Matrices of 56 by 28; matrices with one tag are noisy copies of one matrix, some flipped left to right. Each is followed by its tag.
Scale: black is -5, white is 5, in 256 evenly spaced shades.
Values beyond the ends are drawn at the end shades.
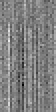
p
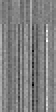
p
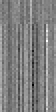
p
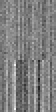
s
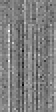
p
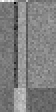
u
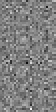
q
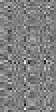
q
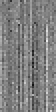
p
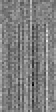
p
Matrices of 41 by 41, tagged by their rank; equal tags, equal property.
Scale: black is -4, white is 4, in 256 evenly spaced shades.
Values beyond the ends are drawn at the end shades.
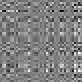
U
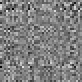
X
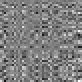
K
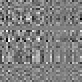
K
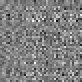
X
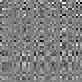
K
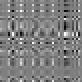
U
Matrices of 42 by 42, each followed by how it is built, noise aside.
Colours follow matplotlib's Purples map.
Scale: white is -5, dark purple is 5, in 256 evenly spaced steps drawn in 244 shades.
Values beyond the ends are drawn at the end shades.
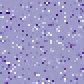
sparse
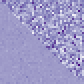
upper triangular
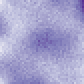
smooth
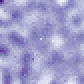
smooth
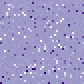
sparse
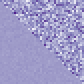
upper triangular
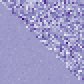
upper triangular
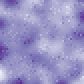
smooth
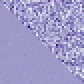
upper triangular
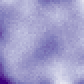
smooth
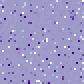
sparse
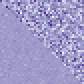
upper triangular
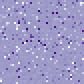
sparse
